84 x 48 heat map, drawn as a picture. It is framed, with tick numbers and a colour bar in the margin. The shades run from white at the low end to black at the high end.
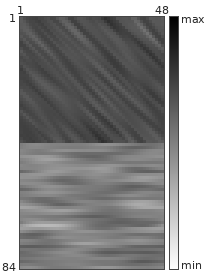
The table splits into 2 rows of 1 panel. Panel 1,1: high, slanting down to the right, faint in contrast. Panel 2,1: middling, streaked across.
